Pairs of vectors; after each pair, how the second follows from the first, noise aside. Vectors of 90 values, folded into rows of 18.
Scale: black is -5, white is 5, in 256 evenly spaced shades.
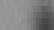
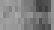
wrapped around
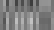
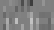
partly zeroed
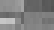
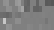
partly zeroed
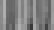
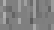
partly zeroed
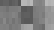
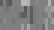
partly zeroed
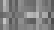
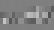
partly zeroed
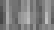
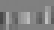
partly zeroed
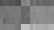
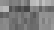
wrapped around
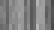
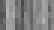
wrapped around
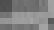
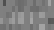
partly zeroed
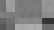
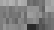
wrapped around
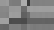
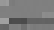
partly zeroed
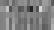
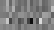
wrapped around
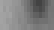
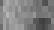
wrapped around
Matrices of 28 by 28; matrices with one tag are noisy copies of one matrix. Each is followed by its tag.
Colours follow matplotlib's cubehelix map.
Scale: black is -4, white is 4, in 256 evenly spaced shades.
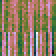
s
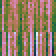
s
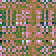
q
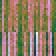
s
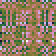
q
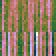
s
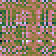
q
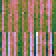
s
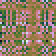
q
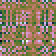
q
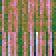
s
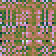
q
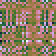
q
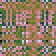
q
